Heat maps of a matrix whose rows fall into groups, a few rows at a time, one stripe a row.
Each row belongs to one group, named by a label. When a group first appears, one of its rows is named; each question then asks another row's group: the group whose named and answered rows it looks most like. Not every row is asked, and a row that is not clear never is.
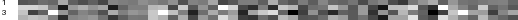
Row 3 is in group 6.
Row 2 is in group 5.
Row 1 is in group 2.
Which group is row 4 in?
5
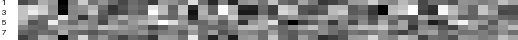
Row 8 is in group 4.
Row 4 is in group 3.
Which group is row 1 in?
4
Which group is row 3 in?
5
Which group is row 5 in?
6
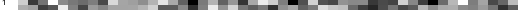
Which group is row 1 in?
6
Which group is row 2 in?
3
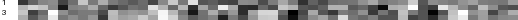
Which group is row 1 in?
4
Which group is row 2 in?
5
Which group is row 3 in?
6
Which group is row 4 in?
6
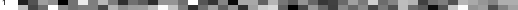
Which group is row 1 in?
4
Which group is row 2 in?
6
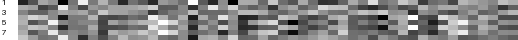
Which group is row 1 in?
4
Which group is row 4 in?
5
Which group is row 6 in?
5
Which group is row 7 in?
6
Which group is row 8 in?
3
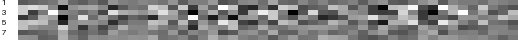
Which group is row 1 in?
2
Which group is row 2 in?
5
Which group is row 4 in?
4
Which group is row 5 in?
5
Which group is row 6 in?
3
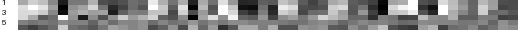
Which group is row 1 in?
5
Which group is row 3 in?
5
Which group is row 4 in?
3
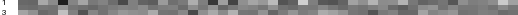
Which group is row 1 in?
4
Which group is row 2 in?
2
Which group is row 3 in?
3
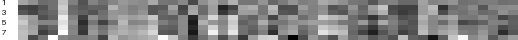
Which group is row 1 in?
3
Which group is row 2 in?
2
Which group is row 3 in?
2
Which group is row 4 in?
3
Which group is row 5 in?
3
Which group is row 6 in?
3
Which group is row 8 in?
6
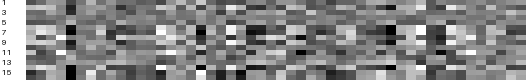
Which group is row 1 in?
4
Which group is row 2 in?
5
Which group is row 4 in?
2
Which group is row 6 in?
5
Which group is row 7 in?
5
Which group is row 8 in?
6
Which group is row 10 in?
4
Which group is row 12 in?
2
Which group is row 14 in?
5
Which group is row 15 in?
4
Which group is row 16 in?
4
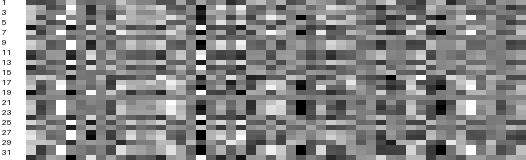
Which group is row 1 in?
2
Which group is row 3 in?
3
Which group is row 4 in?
6
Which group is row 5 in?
3
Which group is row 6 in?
4
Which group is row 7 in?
6
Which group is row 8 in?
4
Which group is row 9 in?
3
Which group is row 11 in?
4
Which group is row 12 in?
4
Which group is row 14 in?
4
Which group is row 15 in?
2
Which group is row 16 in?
5
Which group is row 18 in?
6
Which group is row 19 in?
4
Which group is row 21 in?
6
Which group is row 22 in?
6
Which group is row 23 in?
6
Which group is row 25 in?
3
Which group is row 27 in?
3
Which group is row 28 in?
3
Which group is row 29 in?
5
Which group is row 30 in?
6
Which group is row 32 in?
4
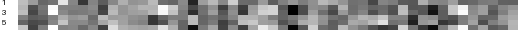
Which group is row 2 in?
6
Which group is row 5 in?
2
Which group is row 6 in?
6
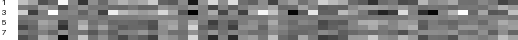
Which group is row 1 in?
3
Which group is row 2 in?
4
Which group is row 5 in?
4
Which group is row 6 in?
4
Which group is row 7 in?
2
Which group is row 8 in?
4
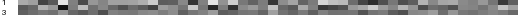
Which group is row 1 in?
3
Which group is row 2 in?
4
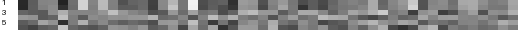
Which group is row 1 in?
4
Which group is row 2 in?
4
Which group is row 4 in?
3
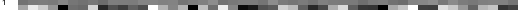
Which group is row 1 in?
2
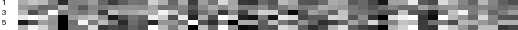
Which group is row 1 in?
5
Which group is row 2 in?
3
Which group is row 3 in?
6
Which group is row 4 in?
5
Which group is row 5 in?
4
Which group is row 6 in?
5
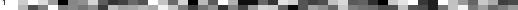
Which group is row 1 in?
5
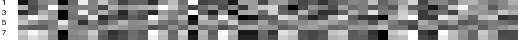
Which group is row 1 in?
4
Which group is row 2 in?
6
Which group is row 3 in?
4
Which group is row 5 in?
3
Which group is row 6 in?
2
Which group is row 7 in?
5
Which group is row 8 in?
5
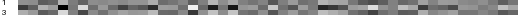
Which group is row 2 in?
4
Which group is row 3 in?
3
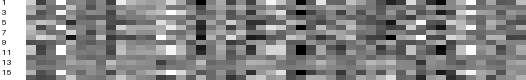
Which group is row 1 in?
6
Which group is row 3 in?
6
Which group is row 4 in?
2
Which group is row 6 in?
6
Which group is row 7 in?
3
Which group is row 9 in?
2
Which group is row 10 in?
6
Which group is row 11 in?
6
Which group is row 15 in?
6
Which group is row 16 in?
2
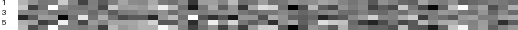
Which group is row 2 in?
6
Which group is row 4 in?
4
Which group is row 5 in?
3
